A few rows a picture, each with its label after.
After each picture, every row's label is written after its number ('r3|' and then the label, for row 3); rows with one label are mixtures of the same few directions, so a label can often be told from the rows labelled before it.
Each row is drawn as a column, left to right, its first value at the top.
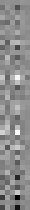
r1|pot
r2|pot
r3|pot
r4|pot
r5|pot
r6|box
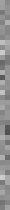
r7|box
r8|pot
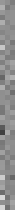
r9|pot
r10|pot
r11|box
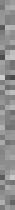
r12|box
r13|box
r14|box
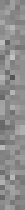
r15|pot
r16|box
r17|box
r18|pot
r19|pot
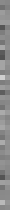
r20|box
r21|box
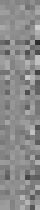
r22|box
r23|box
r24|box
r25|box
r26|pot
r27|box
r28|pot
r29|box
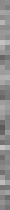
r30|pot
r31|pot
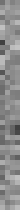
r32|box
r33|box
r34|pot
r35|pot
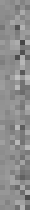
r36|box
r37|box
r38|pot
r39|box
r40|box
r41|pot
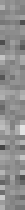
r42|pot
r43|pot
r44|box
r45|pot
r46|pot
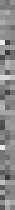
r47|pot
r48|box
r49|box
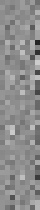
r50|box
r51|box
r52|pot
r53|pot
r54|box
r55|box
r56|box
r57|box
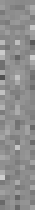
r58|box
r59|pot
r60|box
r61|pot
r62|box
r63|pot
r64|box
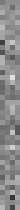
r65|box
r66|pot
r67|pot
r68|pot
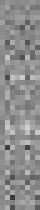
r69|pot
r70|pot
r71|pot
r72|box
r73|box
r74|pot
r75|box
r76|pot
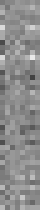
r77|box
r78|pot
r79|pot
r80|box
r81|pot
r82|box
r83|box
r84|box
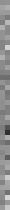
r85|box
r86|pot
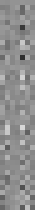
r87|pot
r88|pot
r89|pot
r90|pot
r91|box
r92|pot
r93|pot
